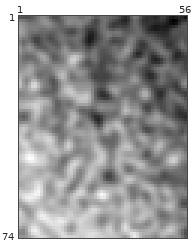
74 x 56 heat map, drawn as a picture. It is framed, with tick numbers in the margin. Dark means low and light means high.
Slope: up to the bottom left. Stripes: none. Odd rows or columns: none. Grain: blotchy. Ninth with the lowest average: top right.
